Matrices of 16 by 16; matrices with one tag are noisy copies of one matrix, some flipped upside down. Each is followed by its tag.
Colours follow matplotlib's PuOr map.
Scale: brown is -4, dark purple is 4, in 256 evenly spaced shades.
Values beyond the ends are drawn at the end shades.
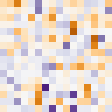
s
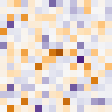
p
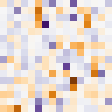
s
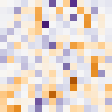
s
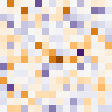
p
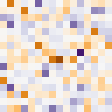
p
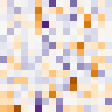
s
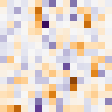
s
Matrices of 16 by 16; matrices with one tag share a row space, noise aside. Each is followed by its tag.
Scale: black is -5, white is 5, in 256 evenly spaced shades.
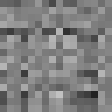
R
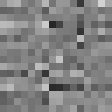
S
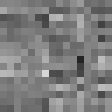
S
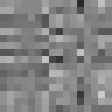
S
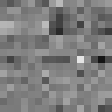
S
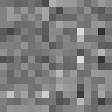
S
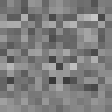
R
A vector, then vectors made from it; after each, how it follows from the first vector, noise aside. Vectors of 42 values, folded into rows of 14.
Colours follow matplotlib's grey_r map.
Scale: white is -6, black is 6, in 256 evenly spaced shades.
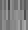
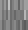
negated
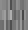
wrapped around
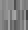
wrapped around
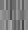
wrapped around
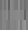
shrunk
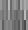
negated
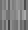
wrapped around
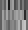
scaled up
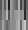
scaled up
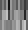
scaled up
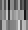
scaled up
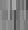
wrapped around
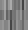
wrapped around
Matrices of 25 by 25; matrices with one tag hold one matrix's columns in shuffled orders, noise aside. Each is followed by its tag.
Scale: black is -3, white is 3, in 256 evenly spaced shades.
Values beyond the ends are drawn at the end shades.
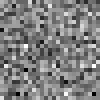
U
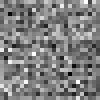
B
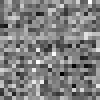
B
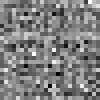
B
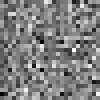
U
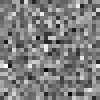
U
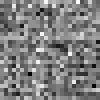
B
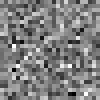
U
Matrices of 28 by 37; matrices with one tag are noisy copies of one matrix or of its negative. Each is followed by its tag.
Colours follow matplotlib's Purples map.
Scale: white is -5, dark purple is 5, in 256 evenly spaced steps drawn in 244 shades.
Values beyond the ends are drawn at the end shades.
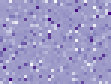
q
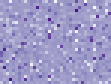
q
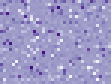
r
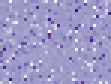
q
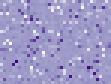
r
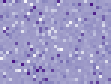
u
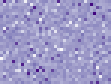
u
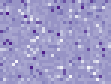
r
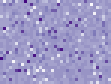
u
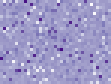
u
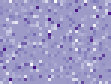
q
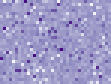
u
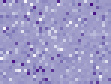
u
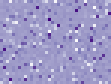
q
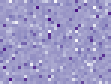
q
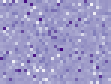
u
